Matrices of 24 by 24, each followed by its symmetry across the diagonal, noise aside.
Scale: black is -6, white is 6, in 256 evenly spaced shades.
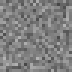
antisymmetric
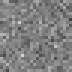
neither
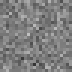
neither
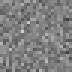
neither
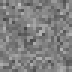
antisymmetric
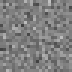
antisymmetric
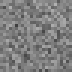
neither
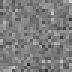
neither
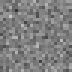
antisymmetric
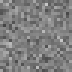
neither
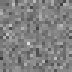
neither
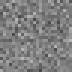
antisymmetric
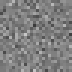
antisymmetric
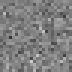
neither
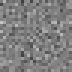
antisymmetric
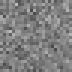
antisymmetric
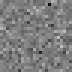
neither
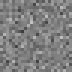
antisymmetric
